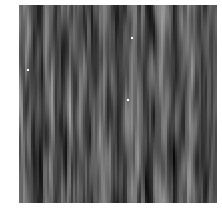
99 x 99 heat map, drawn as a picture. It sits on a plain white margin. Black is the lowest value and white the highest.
Stripes: upright, repeating 7 times. Average level on the scale: 30%. Grain: streaks running down. Lone odd cells: 3, each higher than its neighbours.
